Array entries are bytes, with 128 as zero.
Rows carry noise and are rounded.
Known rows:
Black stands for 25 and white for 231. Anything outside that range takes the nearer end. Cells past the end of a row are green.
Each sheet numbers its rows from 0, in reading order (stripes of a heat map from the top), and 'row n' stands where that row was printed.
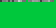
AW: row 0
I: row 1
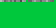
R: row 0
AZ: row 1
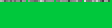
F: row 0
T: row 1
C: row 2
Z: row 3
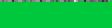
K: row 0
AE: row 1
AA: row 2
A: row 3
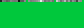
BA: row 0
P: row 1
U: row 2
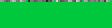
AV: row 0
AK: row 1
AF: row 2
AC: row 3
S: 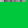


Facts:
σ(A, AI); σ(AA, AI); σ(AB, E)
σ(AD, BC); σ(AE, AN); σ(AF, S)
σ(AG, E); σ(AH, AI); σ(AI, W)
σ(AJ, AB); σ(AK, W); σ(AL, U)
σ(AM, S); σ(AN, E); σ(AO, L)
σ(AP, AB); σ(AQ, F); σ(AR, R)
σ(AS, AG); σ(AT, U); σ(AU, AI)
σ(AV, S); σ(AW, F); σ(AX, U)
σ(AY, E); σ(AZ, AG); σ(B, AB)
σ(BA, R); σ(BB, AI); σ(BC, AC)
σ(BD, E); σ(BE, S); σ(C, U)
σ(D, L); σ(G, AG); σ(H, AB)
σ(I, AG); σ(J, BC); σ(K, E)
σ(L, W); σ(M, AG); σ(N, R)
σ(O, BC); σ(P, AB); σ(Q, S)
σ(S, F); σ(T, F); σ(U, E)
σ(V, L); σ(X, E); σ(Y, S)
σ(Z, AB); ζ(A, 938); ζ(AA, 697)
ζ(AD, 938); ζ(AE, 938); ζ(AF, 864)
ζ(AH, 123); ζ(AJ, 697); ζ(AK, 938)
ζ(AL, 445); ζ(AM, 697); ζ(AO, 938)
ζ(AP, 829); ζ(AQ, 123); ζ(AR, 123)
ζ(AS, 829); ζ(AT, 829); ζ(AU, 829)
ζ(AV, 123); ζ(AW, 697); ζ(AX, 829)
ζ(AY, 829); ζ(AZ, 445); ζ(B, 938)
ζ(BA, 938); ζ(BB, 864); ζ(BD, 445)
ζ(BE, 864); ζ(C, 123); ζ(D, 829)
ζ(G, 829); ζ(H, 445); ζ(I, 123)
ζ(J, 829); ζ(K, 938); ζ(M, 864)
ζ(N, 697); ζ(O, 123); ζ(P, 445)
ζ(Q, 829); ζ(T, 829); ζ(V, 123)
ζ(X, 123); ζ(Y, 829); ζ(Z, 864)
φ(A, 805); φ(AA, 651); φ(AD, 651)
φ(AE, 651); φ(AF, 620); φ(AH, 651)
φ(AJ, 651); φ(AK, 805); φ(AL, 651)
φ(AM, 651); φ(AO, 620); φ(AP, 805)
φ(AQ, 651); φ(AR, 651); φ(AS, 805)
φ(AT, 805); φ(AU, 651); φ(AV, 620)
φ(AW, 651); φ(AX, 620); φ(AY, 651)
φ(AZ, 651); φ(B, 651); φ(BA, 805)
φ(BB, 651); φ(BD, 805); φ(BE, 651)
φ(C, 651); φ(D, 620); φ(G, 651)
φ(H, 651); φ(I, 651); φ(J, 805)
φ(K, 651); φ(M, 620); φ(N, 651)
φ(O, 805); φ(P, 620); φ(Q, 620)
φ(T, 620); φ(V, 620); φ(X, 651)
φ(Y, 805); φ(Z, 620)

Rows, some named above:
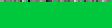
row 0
BC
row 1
BD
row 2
AU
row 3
N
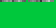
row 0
AJ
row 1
AQ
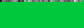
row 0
Y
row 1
R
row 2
AU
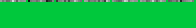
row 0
D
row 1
BD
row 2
N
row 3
BC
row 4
Q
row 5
V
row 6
AD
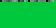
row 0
Y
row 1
O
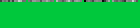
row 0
AM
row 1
AY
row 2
AO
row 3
J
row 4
BE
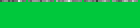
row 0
AA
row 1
G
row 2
AX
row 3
AR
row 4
AV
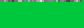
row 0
AH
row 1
AX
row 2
BB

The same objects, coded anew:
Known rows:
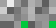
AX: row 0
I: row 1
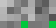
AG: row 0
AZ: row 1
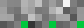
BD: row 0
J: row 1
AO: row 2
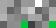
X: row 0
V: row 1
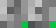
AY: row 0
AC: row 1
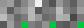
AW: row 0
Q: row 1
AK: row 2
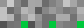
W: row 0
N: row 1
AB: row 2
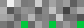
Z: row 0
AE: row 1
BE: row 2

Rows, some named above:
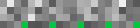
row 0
T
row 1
BC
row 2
BD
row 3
AC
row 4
Q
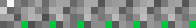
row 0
AO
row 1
A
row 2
N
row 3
AR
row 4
AQ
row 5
AU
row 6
AQ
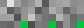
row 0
P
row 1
AD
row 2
AJ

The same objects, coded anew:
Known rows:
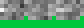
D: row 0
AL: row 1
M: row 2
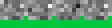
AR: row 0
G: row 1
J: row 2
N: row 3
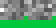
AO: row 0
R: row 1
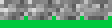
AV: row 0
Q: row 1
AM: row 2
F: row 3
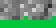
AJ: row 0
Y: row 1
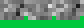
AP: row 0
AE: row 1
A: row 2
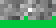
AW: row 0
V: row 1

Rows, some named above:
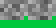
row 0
AD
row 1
AU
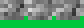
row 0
AK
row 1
T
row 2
BD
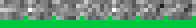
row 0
AX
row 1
V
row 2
AQ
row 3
BC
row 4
V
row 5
O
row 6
BA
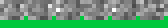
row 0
BE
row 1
AY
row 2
V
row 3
AA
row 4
AO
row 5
R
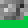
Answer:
Y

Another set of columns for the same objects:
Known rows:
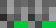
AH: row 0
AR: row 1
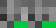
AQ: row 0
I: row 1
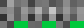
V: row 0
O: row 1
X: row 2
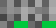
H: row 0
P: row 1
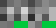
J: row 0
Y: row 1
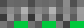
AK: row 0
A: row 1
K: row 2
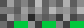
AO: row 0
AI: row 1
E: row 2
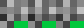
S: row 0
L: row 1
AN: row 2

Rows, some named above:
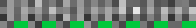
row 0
D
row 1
R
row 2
AX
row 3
AY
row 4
BC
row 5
AD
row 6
O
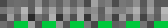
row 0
BA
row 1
AU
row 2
AY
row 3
V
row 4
BD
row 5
AD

